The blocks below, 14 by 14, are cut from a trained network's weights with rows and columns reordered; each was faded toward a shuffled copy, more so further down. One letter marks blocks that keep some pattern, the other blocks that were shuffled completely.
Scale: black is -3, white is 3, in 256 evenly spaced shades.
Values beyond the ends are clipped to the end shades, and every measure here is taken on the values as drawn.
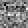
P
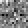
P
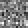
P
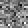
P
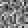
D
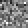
D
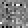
P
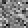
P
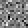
P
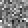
D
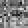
P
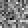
D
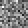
D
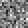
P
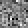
P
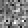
D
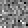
D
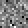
D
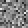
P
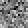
D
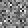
P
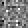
P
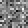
D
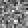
D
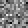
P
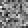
D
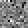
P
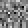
P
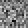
P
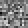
P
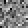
D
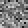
D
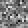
D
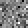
D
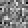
P
